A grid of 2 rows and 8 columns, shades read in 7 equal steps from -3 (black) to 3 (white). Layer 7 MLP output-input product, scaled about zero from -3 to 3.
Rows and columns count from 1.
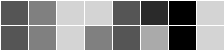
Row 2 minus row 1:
0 0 0 -2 0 3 0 0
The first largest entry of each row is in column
3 3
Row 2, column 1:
-1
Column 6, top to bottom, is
-2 1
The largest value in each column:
-1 0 2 2 -1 1 -3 2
